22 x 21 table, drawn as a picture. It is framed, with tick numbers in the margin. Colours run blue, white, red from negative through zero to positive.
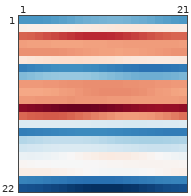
Stripes: horizontal, repeating 3 times. Grain: streaks across. Average level on the scale: 50%.
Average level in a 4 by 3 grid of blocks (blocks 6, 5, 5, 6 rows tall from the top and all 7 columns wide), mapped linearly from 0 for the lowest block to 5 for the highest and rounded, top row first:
5 5 5 | 3 3 3 | 4 4 3 | 0 0 0
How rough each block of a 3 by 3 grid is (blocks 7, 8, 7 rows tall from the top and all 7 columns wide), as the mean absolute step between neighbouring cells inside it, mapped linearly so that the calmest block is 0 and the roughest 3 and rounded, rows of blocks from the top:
333 / 333 / 000
